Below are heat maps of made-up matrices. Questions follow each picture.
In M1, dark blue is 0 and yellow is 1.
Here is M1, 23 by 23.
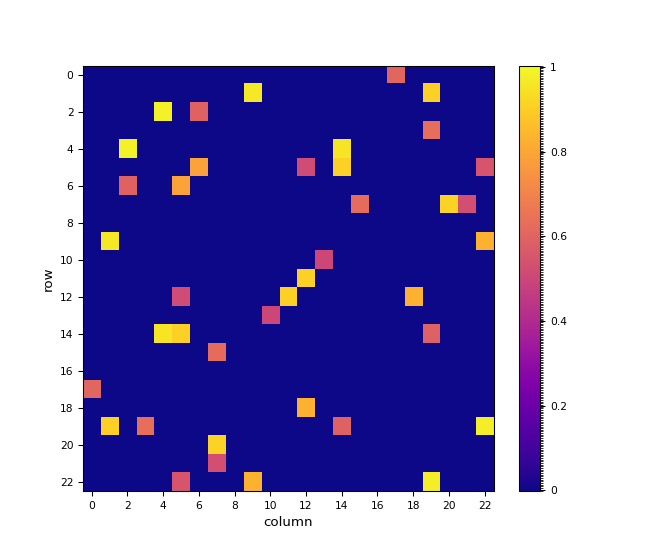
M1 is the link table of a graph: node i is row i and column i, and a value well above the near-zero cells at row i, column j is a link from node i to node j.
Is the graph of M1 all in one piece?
no
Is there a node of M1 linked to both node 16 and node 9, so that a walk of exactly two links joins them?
no
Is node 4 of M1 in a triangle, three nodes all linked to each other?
no
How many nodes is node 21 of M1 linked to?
1
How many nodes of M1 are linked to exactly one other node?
10
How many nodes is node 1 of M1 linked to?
2
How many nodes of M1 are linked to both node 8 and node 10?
0
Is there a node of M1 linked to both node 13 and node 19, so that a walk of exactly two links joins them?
no
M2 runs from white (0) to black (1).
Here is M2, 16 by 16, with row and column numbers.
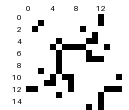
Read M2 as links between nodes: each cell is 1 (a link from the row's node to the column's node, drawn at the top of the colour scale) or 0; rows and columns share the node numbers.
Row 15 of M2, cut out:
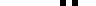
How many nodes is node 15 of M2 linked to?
2
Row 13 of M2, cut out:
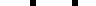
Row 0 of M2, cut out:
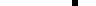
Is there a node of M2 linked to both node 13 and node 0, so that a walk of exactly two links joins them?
yes
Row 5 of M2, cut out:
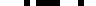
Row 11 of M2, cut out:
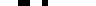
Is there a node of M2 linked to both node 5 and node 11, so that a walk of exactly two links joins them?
yes
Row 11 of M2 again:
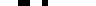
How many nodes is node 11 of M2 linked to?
3
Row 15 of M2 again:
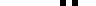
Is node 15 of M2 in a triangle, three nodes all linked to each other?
no
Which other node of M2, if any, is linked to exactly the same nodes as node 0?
node 14
